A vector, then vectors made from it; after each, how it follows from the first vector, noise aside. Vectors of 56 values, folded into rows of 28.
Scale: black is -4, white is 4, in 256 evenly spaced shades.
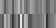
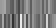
sign-scrambled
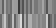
sign-scrambled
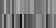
sign-scrambled
